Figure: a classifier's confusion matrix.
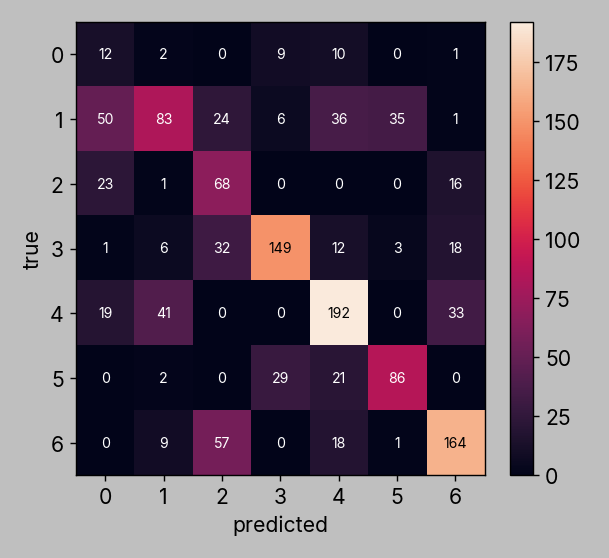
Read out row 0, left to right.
12 2 0 9 10 0 1
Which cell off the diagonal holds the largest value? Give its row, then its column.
6, 2
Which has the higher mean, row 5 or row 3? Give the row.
3
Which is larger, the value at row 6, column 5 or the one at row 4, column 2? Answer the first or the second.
the first
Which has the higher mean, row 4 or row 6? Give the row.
4
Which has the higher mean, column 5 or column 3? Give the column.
3
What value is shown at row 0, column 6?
1
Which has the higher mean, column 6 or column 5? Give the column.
6
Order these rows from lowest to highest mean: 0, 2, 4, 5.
0, 2, 5, 4
